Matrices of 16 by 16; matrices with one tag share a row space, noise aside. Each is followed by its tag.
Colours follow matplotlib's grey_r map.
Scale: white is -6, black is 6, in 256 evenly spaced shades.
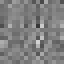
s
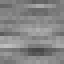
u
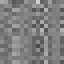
s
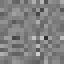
s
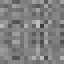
s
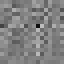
s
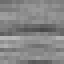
u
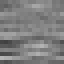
u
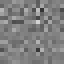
s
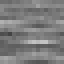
u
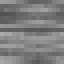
u
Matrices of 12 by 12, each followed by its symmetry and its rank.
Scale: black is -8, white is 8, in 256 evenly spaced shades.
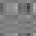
neither, rank one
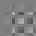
symmetric, rank one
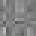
neither, rank two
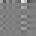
neither, rank one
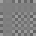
symmetric, rank one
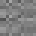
neither, rank two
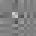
symmetric, rank two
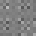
symmetric, rank two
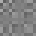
symmetric, rank two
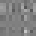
neither, rank two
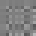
symmetric, rank one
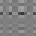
neither, rank one
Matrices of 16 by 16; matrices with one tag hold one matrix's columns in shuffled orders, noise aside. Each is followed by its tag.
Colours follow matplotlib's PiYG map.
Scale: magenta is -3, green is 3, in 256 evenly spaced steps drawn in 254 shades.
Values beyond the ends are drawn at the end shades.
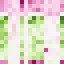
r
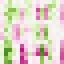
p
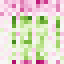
r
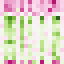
r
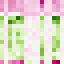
r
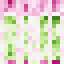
r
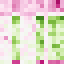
r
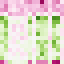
r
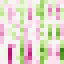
p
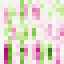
p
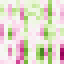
p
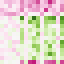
r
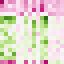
r
